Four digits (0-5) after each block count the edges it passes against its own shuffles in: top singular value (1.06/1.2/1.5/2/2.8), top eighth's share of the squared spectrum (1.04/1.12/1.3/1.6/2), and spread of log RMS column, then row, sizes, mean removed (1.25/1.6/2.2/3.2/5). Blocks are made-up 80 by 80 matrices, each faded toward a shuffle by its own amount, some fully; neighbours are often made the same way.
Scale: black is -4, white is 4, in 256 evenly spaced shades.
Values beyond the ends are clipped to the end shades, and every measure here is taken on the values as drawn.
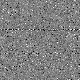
3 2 0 2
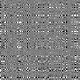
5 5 3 4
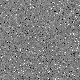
0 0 0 0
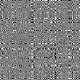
4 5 3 3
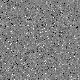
2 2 1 1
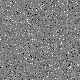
1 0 0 0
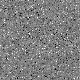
2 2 0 1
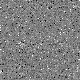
2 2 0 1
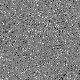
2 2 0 0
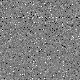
3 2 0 1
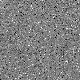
2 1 0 0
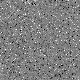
0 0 0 0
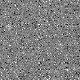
3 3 1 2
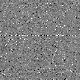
3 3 1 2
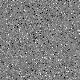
0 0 0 0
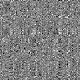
4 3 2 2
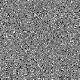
3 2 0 1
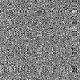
4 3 2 2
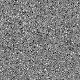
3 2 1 0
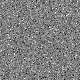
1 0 0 0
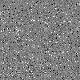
3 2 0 0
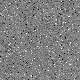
1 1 0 0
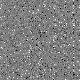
3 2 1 0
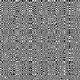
5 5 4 3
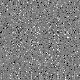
3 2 1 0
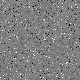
0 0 0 0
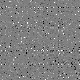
3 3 1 1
